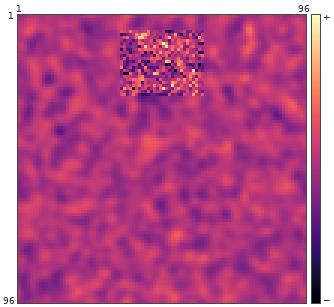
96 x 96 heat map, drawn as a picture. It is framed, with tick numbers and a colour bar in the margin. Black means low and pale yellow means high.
An odd patch, rougher than its surroundings, sits in the top middle. The halves do not mirror each other. Values change most from cell to cell in the top middle. No regular stripes run through it.
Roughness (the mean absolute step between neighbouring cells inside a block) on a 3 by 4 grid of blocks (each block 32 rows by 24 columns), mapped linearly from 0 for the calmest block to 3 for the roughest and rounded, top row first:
0 3 3 0
0 0 0 0
0 0 0 0
